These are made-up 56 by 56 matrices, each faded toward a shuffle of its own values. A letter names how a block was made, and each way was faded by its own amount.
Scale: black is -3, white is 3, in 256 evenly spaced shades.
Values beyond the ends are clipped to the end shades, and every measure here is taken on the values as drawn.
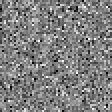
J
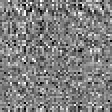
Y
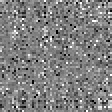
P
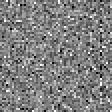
J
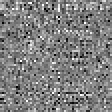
P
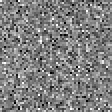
J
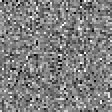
J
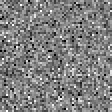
J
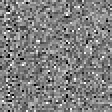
J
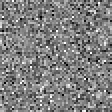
J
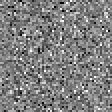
J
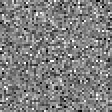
J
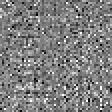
P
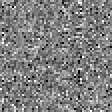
J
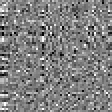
Y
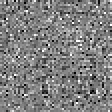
P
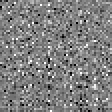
P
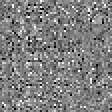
P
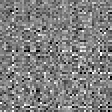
Y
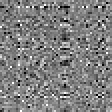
Y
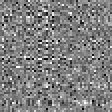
Y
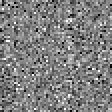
J
